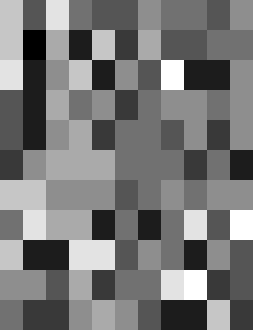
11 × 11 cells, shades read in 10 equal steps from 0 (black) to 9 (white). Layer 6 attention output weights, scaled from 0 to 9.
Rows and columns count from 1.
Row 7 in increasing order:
3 4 4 5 5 5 5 5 5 7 7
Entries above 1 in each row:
11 9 7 10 10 10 11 9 8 11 9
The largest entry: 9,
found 3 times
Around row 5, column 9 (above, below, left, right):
5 2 3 2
